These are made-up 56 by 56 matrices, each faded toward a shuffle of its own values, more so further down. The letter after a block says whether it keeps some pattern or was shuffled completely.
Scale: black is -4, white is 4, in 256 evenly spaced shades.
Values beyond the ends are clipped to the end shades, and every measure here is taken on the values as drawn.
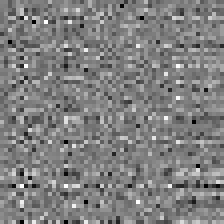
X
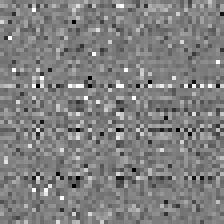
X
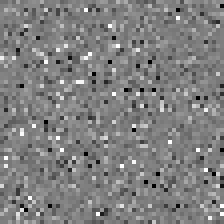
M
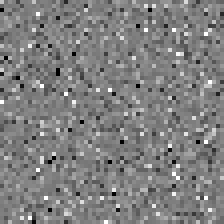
M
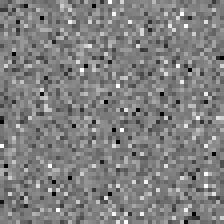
M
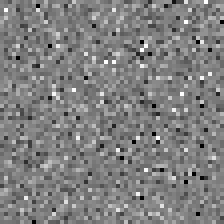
M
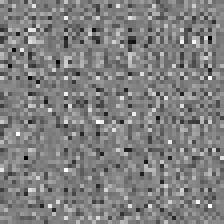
X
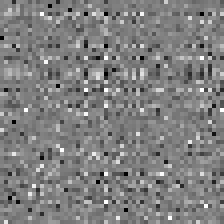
X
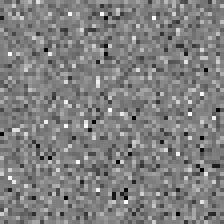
M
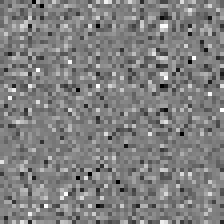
X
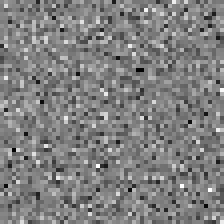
M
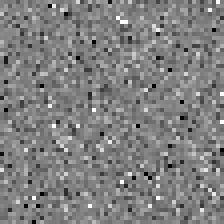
M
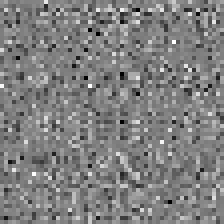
X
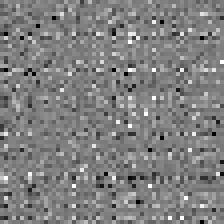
X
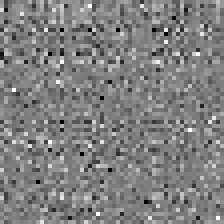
X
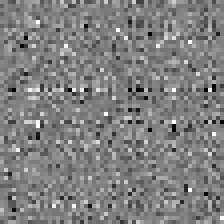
X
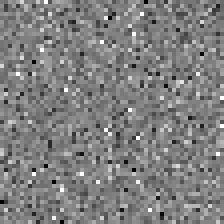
M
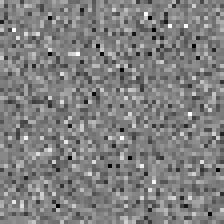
M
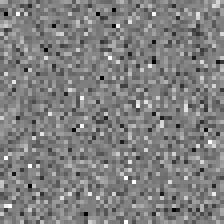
M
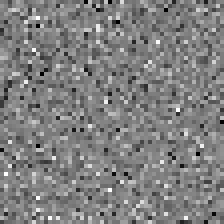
M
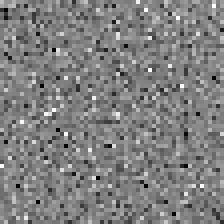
M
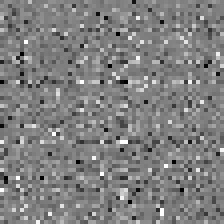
X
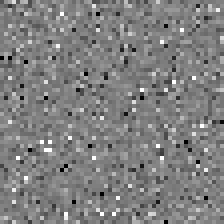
M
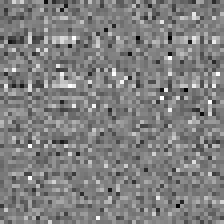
X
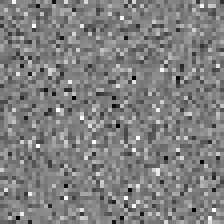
M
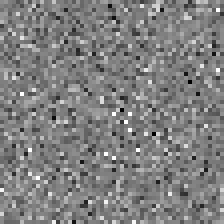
M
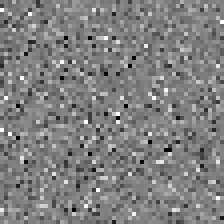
M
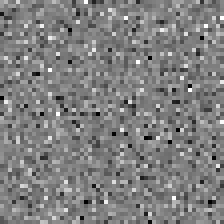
M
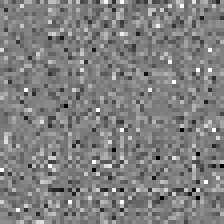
X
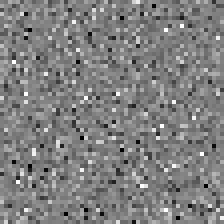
M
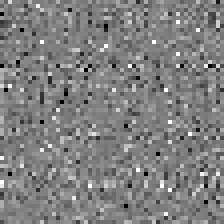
X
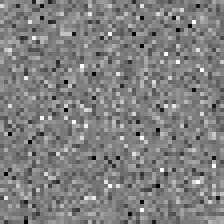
M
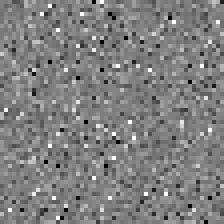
M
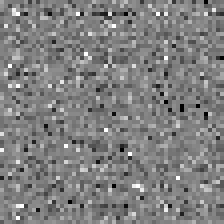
X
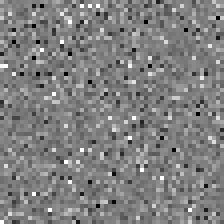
M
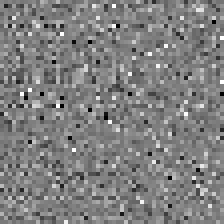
X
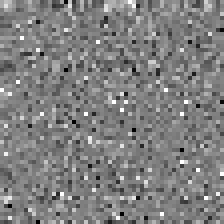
X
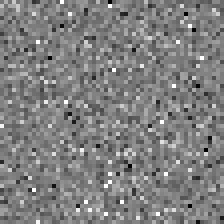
M
